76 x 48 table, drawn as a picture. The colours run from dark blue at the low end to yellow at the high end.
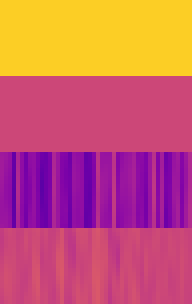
The table splits into 4 rows of 1 panel. Panel 1,1: very high, flat. Panel 2,1: middling, flat. Panel 3,1: low, streaked downward. Panel 4,1: middling, streaked downward, faint in contrast.
